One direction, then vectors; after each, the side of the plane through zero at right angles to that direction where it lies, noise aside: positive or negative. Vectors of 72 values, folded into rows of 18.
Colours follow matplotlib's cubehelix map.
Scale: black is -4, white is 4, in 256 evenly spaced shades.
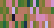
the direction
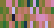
positive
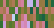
negative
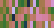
positive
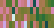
negative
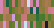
negative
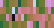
positive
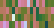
negative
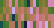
positive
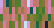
negative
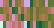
negative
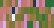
negative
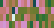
negative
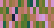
positive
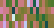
negative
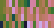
positive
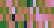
positive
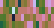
positive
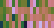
positive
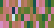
negative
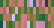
negative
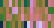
positive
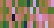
positive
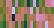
positive
